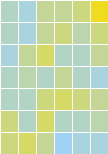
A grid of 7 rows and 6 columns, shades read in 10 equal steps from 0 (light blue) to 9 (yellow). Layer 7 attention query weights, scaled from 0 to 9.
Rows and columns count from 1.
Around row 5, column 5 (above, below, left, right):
2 2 6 4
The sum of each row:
25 20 19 14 24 20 17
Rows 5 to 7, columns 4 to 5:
6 5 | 2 2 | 0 1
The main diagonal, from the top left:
2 1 6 4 5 3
